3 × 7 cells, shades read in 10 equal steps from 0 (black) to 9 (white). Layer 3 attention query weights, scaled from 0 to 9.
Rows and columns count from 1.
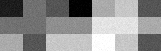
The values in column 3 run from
3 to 7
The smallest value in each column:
1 3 3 0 6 7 3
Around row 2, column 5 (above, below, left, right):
6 9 5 8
